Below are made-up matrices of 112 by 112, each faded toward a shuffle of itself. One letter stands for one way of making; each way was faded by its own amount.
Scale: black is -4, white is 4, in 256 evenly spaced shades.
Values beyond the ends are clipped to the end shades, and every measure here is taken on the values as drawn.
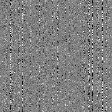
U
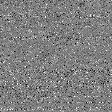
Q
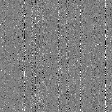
U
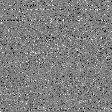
Q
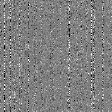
U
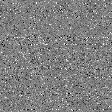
Q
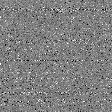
Q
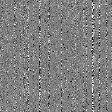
U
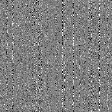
U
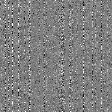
U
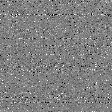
Q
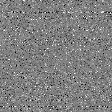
Q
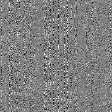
U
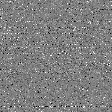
Q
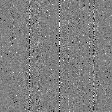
U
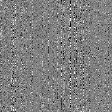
U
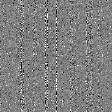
U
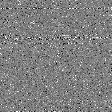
Q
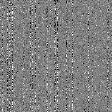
U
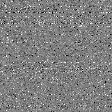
Q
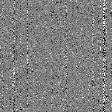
U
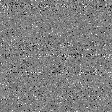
Q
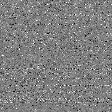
Q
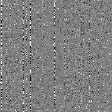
U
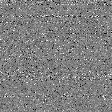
Q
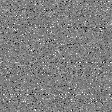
Q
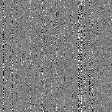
U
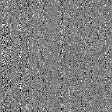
U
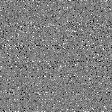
Q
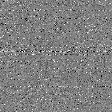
Q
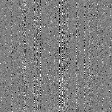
U
